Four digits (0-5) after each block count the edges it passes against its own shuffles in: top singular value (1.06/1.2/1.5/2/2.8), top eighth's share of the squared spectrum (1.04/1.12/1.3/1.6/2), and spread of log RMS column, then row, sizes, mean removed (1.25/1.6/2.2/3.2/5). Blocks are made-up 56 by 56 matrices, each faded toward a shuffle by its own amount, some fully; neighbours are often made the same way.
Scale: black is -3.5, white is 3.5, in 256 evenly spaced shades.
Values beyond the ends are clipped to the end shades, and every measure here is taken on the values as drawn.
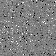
1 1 0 0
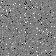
1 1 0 0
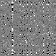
4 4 2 2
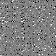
3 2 1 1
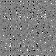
3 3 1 1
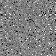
3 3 1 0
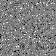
2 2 0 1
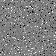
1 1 0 0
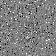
3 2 1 1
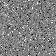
0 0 0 0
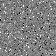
1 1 0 0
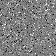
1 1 0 0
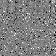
3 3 1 1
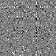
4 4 2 2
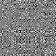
4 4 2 2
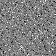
1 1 0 0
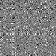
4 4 2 2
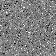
0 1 0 0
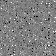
2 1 0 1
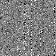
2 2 2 0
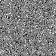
0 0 0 0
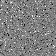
0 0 0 0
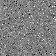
0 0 0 0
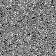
2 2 0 0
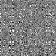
4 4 2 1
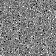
2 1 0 0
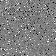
0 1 0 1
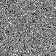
0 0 0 0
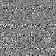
3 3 0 3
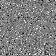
2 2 0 1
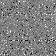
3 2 0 1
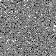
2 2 0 0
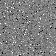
1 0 0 0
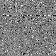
3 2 0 2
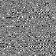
3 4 1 3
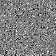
2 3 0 2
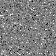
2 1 0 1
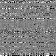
4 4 1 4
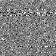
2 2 0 3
